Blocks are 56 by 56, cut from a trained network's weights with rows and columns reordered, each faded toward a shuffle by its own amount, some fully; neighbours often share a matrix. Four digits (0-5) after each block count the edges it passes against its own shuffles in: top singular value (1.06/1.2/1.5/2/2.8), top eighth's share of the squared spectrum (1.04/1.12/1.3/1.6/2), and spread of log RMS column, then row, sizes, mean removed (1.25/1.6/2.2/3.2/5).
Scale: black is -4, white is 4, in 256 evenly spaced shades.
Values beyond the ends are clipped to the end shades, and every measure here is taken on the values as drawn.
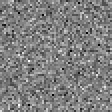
0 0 0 0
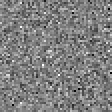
1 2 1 0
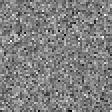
1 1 0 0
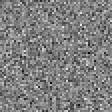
1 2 1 0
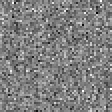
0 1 0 0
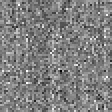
2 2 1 1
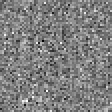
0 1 0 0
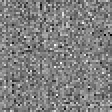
2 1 0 0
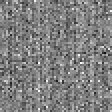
3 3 0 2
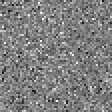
0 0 0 0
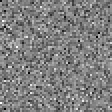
0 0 0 0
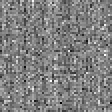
3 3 1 1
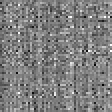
3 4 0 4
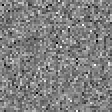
0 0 0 0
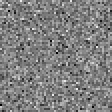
0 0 0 0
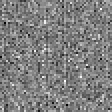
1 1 0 0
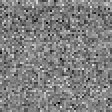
2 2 1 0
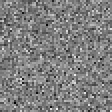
1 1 0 0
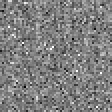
0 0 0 0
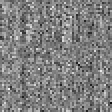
3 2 0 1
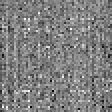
3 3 1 2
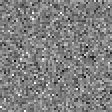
0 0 0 0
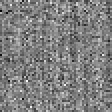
2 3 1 2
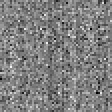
2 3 0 1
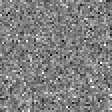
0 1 0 0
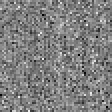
2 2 0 0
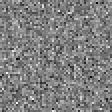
0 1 0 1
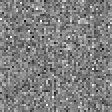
1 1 0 0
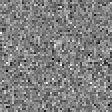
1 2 0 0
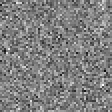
2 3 1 1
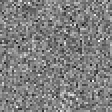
1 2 0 0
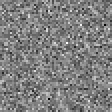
1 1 0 0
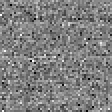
2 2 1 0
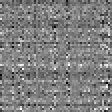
3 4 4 1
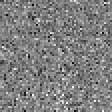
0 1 0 0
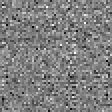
2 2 2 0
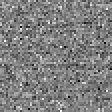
1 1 0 0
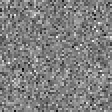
1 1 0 0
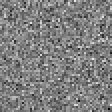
1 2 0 0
